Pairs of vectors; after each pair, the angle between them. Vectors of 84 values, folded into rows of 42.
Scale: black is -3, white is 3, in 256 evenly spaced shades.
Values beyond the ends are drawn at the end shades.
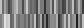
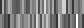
nearly opposite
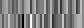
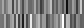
partly aligned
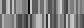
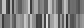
nearly opposite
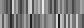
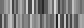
nearly opposite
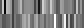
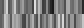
partly opposed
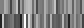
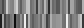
partly aligned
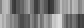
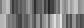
nearly parallel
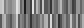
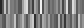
partly opposed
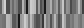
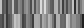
partly opposed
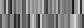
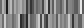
partly opposed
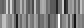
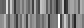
nearly parallel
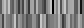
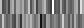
nearly opposite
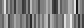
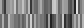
nearly opposite
